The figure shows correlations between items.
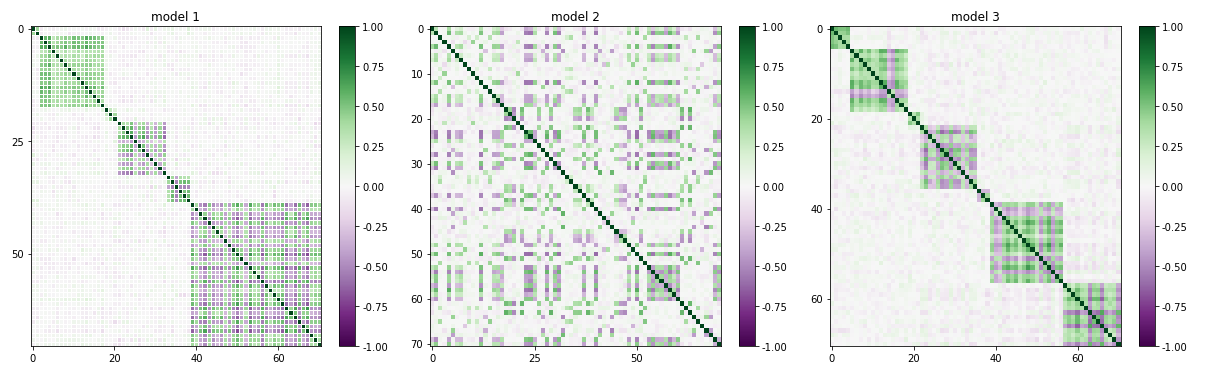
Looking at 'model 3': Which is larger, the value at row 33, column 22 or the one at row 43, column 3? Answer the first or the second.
the second
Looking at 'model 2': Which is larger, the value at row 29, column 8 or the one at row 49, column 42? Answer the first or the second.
the first
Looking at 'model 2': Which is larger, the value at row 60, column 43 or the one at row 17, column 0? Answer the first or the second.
the first
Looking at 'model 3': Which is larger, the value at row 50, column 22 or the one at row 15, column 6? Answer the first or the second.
the first
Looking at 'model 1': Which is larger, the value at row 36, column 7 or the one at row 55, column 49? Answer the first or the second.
the second
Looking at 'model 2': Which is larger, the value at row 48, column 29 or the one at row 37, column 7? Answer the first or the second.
the first
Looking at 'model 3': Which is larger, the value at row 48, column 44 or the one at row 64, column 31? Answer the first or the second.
the first
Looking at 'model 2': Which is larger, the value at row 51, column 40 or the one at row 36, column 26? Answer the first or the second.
the second
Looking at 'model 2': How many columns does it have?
71
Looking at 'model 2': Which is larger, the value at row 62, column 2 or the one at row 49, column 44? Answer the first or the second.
the first
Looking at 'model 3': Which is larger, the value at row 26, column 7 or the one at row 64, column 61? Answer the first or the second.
the second
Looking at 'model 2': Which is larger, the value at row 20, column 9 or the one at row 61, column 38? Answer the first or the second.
the second
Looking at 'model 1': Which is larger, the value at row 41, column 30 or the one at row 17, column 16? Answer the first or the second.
the second
